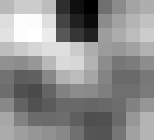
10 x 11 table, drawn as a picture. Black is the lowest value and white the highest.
Ninth with the lowest average: top middle. Ninth with the highest average: top left. Odd patch: lower, in the top middle.
